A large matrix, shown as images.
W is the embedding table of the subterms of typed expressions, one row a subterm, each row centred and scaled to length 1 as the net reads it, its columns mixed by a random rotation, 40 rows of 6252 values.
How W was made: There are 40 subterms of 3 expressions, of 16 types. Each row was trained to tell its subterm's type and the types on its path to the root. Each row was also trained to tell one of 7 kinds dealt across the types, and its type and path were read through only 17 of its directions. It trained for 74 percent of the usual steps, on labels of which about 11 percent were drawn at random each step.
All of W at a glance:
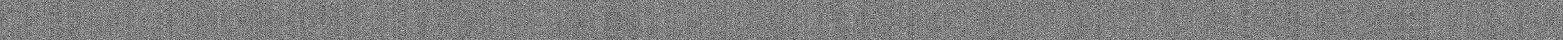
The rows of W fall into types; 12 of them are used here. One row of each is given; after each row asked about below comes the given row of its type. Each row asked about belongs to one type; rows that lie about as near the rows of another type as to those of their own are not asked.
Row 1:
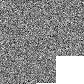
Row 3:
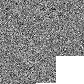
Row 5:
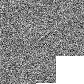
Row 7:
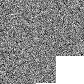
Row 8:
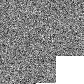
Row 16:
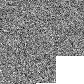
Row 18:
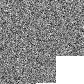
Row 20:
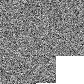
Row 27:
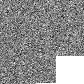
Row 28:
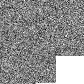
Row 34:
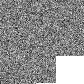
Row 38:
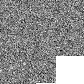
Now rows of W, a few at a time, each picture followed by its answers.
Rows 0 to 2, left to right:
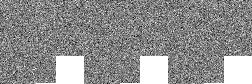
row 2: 18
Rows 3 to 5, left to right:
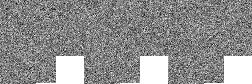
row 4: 34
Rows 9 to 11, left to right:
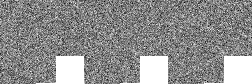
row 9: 34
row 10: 20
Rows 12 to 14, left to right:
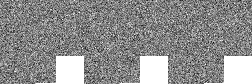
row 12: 28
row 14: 1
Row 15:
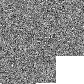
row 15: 28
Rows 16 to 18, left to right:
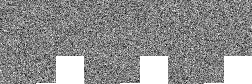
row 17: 20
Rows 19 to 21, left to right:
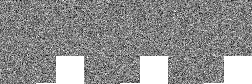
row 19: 38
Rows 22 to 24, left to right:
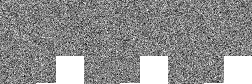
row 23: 18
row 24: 16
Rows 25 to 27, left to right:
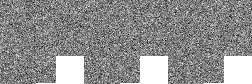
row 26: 1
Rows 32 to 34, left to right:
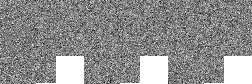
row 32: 8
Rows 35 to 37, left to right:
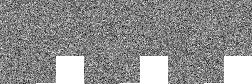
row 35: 1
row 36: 28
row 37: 27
